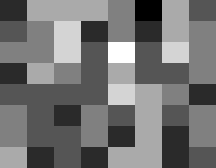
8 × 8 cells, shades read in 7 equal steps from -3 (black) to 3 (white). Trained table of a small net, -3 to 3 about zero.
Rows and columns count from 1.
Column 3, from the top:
1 2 2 0 -1 -2 -1 -1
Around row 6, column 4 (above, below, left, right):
-1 0 -2 -1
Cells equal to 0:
16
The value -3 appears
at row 1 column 6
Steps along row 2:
up up down up down up down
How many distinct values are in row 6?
4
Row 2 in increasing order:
-2 -2 -1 0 0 0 1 2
